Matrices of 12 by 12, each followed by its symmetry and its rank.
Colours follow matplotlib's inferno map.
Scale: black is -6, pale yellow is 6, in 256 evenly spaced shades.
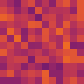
antisymmetric, full rank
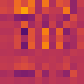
neither, rank two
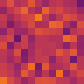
antisymmetric, full rank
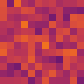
neither, full rank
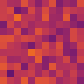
neither, full rank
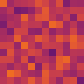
neither, full rank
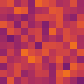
neither, full rank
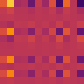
neither, rank one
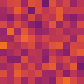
antisymmetric, full rank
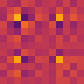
symmetric, rank two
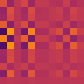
neither, rank one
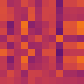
neither, rank two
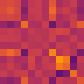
symmetric, rank two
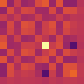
symmetric, rank two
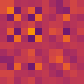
symmetric, rank two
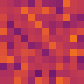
antisymmetric, full rank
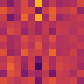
neither, rank two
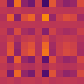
neither, rank one
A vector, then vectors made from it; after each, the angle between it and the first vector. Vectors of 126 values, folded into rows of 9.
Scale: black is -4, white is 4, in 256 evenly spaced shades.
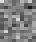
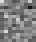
nearly parallel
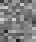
partly opposed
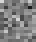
nearly parallel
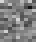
nearly parallel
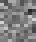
partly opposed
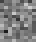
nearly opposite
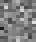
orthogonal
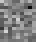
nearly parallel
